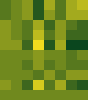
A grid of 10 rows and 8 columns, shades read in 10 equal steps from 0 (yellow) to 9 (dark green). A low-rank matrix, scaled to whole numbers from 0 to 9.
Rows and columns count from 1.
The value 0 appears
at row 5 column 4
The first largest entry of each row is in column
4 4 5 7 7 7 3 4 8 1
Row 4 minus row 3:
0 0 0 -1 -1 0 1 0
